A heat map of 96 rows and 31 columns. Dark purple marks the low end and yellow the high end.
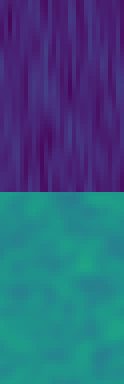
The table splits into 2 rows of 1 panel. Panel 1,1: very low, streaked downward, faint in contrast. Panel 2,1: middling, blotchy, faint in contrast.
